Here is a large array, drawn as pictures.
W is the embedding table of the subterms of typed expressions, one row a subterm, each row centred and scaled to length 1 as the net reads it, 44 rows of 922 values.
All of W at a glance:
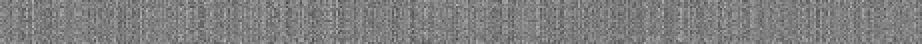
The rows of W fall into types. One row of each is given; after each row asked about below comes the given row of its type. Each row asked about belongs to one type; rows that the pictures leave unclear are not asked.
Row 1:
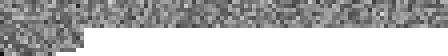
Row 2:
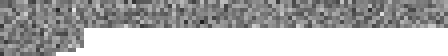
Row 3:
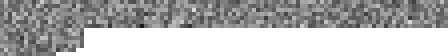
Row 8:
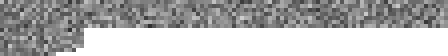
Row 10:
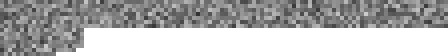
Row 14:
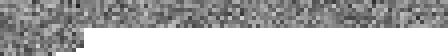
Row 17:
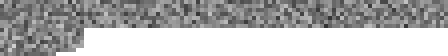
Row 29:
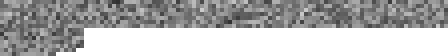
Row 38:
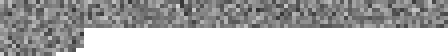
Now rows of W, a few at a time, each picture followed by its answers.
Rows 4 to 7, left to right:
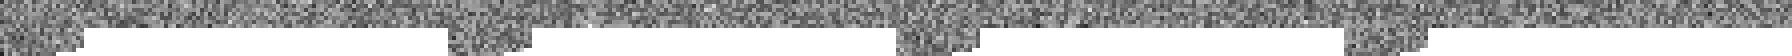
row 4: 3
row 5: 14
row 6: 3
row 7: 17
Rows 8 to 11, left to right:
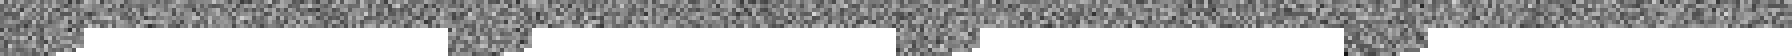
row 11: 1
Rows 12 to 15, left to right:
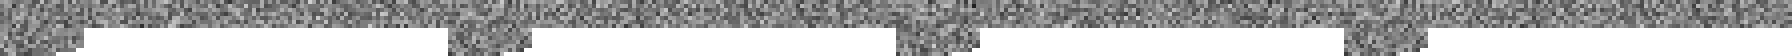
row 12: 17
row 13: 38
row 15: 38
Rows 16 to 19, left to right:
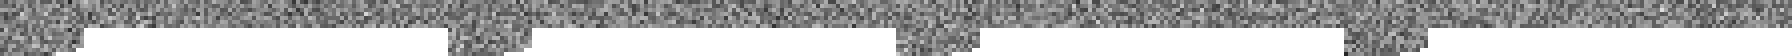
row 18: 14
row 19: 3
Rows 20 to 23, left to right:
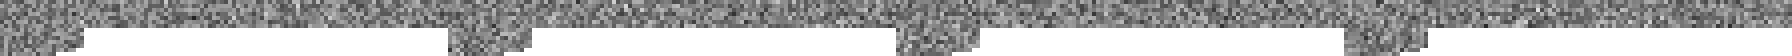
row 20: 10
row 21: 10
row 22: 17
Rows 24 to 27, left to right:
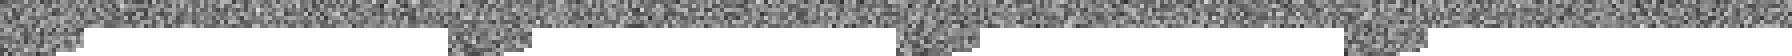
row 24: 2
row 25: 1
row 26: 17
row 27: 2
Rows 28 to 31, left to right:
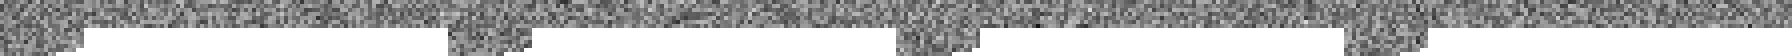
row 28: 8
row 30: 3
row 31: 17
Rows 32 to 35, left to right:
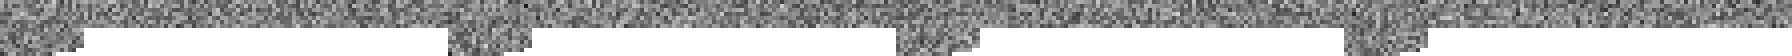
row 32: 38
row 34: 10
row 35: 8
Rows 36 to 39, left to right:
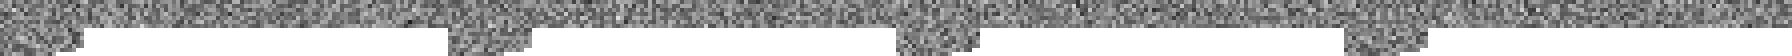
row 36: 1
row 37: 2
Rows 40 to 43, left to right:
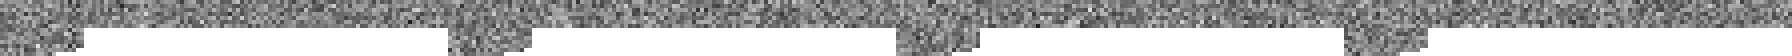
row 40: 14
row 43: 2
